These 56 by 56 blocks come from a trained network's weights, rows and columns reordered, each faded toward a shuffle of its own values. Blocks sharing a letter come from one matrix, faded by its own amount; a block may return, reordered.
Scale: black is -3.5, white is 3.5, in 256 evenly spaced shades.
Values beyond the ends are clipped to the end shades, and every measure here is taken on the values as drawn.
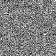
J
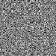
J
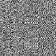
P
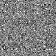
J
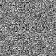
J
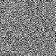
P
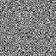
P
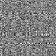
P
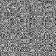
P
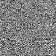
J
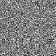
P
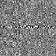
P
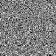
J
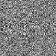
P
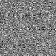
J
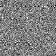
J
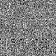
J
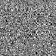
J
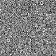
J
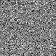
J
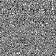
J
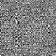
P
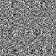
P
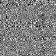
P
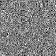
J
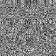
P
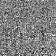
J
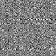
P
